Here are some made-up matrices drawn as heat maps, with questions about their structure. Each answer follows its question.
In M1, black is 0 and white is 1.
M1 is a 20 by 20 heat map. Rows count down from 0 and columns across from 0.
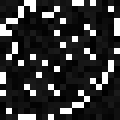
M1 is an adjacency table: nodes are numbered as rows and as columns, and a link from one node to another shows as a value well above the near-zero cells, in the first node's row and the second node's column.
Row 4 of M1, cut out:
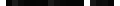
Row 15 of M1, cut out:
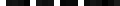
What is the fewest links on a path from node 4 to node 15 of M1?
2
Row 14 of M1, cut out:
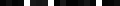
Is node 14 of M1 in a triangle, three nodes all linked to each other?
no
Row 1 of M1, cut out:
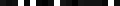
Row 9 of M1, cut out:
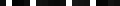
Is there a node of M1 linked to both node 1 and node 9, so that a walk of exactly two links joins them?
yes
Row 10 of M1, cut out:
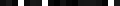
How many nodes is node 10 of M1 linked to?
3
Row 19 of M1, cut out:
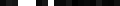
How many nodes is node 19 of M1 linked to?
4
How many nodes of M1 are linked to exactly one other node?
2
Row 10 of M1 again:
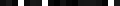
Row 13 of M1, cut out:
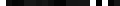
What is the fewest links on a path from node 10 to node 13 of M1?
5
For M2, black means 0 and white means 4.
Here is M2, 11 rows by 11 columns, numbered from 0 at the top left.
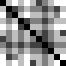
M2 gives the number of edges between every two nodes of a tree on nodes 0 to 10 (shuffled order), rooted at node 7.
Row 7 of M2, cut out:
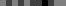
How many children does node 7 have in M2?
5
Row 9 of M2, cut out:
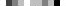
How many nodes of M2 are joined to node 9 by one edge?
1
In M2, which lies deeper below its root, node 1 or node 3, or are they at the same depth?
the same depth
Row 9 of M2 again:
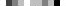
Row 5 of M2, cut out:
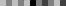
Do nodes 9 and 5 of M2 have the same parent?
no
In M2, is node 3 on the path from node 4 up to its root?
yes
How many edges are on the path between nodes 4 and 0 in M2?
4
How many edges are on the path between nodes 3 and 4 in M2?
1
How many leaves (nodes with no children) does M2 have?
6
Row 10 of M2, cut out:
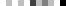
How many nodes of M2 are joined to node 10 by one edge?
1
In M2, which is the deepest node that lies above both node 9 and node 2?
1
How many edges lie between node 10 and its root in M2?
2
